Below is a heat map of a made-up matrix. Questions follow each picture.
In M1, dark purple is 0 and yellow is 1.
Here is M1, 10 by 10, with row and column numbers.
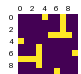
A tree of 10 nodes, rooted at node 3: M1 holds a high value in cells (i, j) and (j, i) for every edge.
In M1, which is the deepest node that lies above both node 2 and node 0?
7
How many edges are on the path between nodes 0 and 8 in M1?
3
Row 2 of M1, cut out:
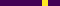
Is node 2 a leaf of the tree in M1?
yes
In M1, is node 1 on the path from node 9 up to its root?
no
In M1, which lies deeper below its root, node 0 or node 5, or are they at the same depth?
node 0
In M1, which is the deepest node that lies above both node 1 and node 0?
7
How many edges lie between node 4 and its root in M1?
3
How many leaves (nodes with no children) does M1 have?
6
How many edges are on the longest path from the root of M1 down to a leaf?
3
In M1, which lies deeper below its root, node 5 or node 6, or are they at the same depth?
the same depth
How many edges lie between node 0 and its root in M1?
2
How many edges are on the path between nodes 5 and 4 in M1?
4
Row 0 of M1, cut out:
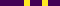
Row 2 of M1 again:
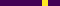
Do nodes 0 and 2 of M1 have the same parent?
yes
